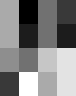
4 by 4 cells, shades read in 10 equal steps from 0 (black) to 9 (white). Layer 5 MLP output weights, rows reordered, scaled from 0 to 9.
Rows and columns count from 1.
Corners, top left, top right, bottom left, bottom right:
6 2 2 8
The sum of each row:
12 12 24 25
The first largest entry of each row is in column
1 1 4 2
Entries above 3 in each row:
2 2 4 3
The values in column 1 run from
2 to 6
